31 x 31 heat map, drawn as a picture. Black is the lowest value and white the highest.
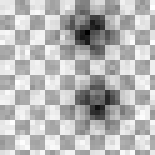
There are two dips. The ninth with the lowest average is the top middle. Overall the values sit about 70% of the way up the scale. No single row or column stands out from its neighbours.
